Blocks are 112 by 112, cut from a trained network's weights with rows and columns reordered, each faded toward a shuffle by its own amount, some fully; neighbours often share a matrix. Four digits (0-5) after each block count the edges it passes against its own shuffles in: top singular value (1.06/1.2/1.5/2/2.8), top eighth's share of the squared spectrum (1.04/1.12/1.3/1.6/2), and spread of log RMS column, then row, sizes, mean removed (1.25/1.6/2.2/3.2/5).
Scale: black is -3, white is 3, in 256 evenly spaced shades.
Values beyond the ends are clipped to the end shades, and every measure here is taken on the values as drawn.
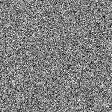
1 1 0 0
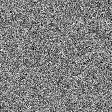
0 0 0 0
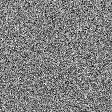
0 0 0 0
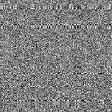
5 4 1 3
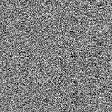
4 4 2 1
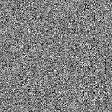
3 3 2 1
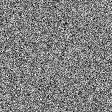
0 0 0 0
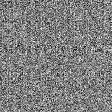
3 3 0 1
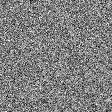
0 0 0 0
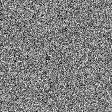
0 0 0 0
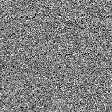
3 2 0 1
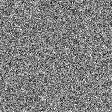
2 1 0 1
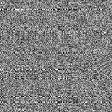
5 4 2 3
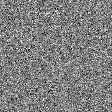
2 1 0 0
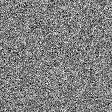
1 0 0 0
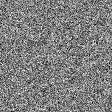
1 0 0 0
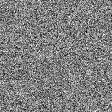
3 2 0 0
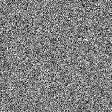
3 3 1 1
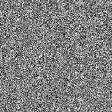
3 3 2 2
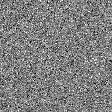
2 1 0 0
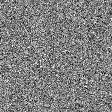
1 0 0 0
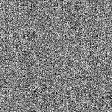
3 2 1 0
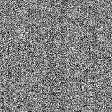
3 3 1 1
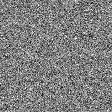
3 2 0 0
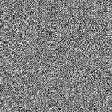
4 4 1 2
